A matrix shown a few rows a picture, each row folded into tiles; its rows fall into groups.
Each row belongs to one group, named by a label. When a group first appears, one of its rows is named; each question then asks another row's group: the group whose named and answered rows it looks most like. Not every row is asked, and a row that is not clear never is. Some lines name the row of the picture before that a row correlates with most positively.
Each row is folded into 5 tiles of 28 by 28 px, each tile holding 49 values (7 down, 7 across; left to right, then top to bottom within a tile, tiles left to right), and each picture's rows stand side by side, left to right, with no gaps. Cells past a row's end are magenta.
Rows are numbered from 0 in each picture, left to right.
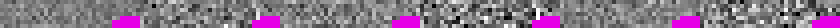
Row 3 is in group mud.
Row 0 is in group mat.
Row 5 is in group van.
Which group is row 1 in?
mud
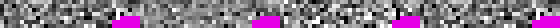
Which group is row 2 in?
van
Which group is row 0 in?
mud
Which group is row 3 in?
mud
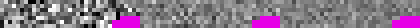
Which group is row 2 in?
mat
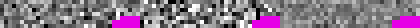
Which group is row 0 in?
mud
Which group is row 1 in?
van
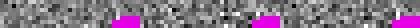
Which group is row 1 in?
mud
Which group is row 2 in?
mud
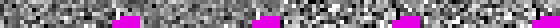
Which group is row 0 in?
mud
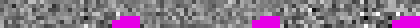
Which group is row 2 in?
mud
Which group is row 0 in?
mud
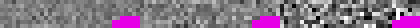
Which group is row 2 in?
mud
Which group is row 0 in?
mat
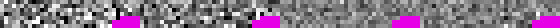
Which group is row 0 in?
van
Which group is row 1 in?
mud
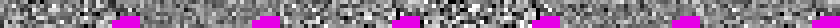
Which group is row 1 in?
mat
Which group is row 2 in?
van
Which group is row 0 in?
van
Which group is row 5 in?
van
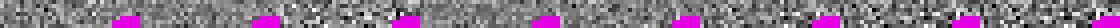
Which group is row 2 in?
van
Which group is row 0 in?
mat
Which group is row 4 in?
mud
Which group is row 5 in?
mud
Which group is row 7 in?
mud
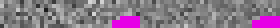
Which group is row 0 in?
mat
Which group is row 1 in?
mat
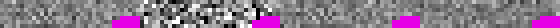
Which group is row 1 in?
van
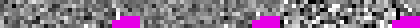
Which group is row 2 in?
van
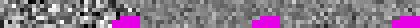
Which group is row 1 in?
mat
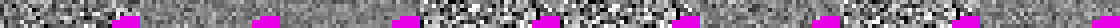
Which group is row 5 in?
mud
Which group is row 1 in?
mat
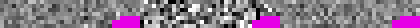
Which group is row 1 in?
van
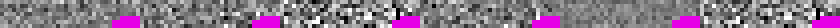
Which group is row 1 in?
mud
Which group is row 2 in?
van
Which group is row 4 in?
mat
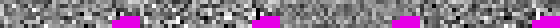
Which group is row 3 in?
mud
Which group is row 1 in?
van
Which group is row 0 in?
van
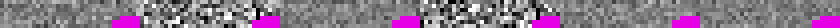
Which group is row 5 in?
mat
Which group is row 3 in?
van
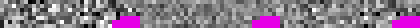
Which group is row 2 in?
van
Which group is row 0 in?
van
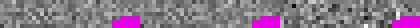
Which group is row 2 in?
mud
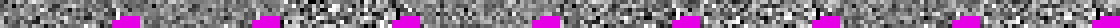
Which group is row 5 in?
van
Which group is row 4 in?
mud
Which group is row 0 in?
mud
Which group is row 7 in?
van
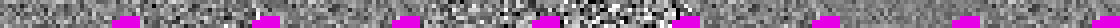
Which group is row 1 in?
mud
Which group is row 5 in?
mud
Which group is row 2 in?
mud
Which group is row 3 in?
van
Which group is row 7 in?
mud
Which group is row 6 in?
mat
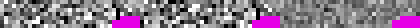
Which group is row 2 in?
mat
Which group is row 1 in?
van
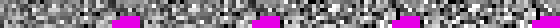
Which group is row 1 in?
van
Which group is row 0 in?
van
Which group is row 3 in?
van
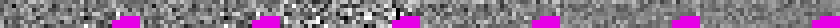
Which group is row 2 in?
van
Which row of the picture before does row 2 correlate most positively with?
3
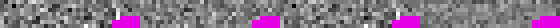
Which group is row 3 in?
mat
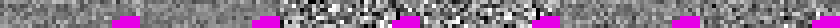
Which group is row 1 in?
mat
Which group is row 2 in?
van
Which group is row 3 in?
van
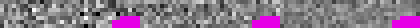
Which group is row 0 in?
van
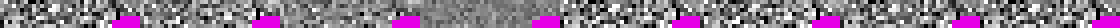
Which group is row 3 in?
mat
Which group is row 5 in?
van
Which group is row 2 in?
van
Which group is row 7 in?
van
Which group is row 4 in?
van
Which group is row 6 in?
van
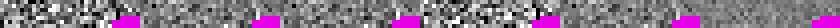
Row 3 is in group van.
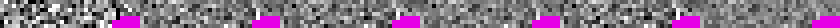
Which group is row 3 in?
mud
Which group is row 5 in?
mud
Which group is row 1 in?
mud
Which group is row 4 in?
mud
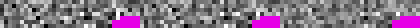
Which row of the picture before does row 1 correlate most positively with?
2
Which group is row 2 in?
mud
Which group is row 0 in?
mud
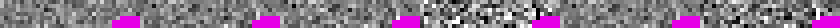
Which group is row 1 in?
mud
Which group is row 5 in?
mud
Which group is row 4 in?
mud
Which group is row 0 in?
mat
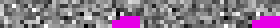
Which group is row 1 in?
mud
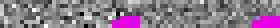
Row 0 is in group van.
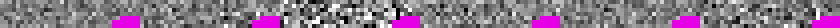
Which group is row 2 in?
van
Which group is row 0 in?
mat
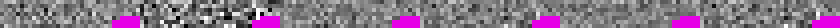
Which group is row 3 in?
mud
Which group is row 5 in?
mud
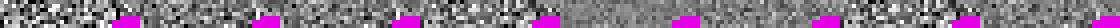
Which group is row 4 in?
mat
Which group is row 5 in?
mat
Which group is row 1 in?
mud
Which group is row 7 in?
mud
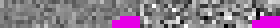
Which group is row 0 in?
mat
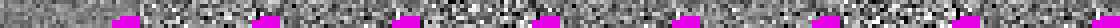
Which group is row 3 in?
van
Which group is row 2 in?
mud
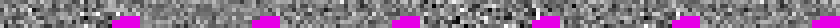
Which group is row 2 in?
mat
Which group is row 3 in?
mud
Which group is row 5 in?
mat
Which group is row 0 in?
mud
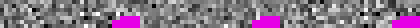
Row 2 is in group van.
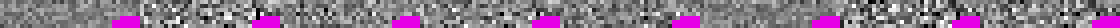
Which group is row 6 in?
van
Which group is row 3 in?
van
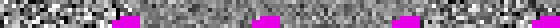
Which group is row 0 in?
van
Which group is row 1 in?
mud
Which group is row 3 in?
van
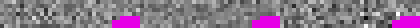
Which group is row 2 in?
mud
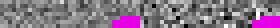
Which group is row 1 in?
mud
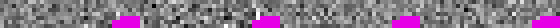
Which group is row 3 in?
mat
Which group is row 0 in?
mud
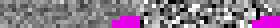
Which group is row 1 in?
van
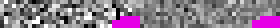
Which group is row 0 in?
van
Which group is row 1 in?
mat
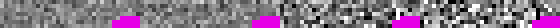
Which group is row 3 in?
van
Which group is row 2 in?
mud
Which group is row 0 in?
mat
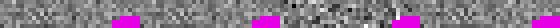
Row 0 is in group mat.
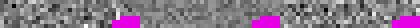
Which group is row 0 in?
mud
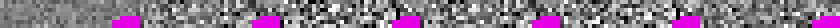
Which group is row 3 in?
van
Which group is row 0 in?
mat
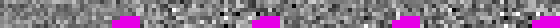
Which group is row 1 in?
van
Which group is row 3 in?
mud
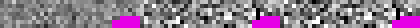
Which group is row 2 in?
van
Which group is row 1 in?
van
